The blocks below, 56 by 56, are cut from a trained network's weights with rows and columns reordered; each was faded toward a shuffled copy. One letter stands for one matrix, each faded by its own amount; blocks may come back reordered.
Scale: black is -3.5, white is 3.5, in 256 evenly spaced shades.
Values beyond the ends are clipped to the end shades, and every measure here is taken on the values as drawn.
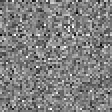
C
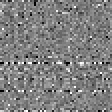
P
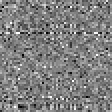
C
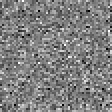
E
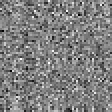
C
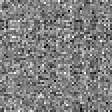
C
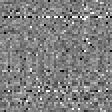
P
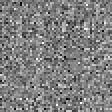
C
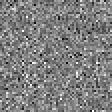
E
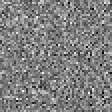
E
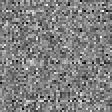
C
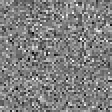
E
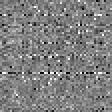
P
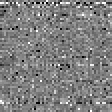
P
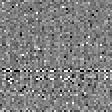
P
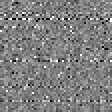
P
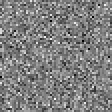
E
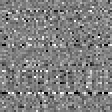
P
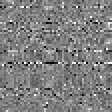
P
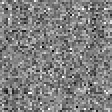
C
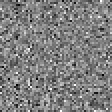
E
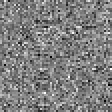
E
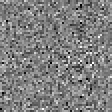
E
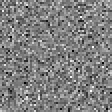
E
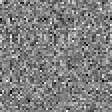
E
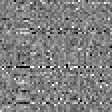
P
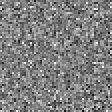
E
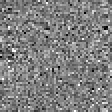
E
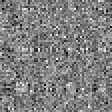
C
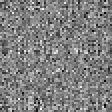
C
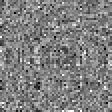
E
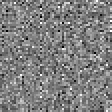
E
